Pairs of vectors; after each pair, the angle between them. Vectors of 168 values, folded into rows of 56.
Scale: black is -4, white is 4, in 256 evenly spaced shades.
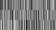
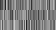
nearly parallel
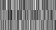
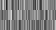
nearly opposite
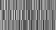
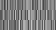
nearly opposite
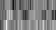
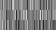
partly opposed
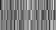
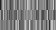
nearly parallel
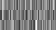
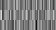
nearly opposite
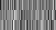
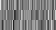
nearly opposite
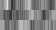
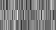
partly opposed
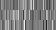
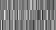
partly aligned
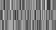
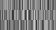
orthogonal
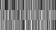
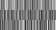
nearly opposite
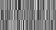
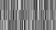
nearly opposite
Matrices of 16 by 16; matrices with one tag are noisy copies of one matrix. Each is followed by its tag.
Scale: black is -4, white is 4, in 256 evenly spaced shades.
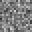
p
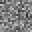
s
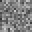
p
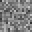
p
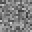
s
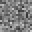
s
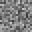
s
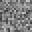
p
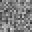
p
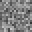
p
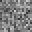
p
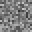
s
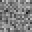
p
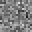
s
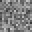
p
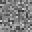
s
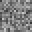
p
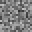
s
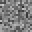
s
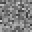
s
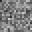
p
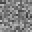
s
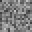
p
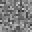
s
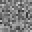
s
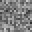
p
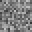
p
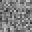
p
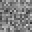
p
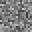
s
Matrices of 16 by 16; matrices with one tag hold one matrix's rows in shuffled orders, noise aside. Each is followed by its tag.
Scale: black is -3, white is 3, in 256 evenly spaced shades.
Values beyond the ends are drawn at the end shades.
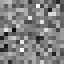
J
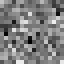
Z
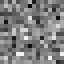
Z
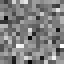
Z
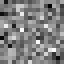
J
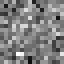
Z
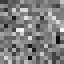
Z
